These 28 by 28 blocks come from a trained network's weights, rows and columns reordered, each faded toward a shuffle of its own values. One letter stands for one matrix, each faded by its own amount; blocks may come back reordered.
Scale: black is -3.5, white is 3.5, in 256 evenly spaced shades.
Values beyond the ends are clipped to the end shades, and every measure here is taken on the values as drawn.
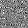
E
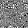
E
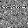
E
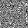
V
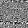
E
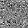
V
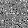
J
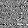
E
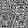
V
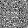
J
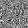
V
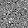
V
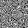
J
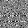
E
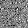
J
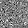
J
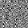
V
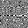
E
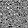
V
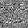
E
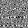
E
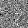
V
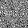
J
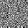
V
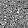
J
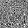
V
